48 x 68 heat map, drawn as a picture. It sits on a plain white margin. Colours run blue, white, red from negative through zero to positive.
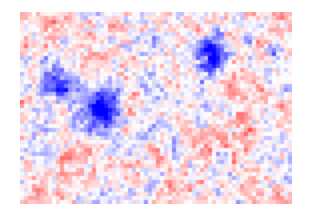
No single row or column stands out from its neighbours. The texture is blotchy. There are three dips. The ninth with the lowest average is the middle left.
